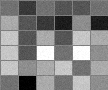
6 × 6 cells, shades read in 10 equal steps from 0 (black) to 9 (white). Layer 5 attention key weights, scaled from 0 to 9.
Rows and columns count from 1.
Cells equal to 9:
2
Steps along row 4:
down up down up down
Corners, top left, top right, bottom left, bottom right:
4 4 4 5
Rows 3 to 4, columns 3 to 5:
6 3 7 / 9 4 9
